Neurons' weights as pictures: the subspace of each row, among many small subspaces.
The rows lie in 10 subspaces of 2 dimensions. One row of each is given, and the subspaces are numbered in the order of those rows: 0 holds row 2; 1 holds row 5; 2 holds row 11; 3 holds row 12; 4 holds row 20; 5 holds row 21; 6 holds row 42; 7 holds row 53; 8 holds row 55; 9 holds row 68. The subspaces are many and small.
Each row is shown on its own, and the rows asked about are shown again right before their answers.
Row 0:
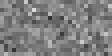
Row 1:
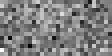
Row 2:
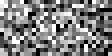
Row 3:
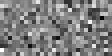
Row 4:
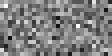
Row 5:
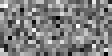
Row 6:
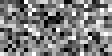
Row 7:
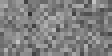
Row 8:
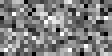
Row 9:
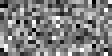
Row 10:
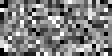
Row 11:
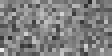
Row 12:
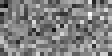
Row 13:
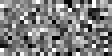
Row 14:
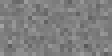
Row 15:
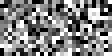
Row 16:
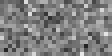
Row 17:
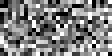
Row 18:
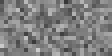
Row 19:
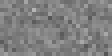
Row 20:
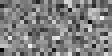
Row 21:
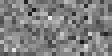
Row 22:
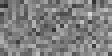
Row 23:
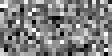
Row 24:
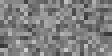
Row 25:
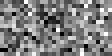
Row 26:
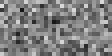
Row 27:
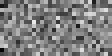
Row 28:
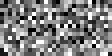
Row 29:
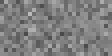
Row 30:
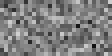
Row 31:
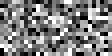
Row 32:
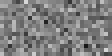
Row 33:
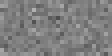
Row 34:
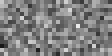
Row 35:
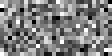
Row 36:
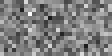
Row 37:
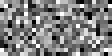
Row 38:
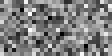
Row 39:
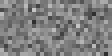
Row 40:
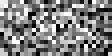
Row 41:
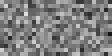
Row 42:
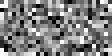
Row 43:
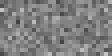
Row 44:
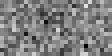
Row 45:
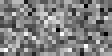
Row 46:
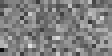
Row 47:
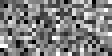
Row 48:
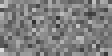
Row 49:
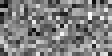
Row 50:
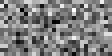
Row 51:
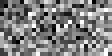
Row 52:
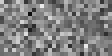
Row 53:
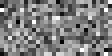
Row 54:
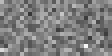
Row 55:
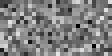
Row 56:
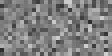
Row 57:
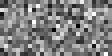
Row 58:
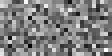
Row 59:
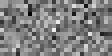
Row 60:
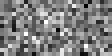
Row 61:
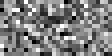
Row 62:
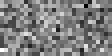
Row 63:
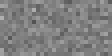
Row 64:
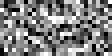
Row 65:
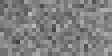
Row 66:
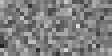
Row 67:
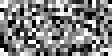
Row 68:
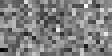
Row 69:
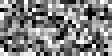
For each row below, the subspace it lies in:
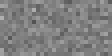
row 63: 9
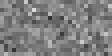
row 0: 5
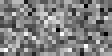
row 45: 9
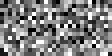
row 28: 0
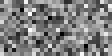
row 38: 3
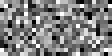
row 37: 7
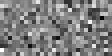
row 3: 4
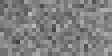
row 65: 0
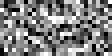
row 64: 8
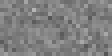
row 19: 5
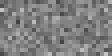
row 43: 7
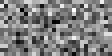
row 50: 7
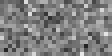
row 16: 6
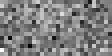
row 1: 2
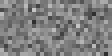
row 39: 5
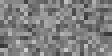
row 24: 1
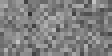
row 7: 3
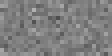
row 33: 6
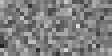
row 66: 8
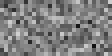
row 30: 8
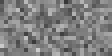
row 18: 8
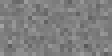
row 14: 2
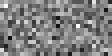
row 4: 1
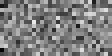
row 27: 6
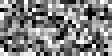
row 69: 5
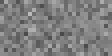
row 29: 0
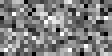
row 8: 9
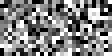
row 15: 4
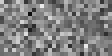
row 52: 0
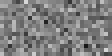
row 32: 2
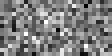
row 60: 2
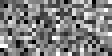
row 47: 1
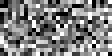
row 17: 3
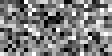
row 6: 6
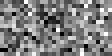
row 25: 9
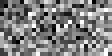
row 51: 0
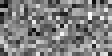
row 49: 3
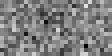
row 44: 2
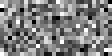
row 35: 7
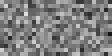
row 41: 7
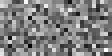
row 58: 2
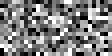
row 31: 9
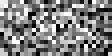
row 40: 0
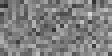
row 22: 3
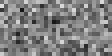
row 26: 7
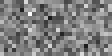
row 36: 3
